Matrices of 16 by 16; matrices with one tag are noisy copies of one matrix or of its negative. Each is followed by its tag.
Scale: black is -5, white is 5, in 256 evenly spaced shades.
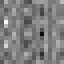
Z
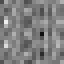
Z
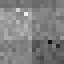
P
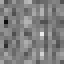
Z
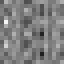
Z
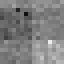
P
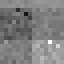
P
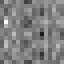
Z
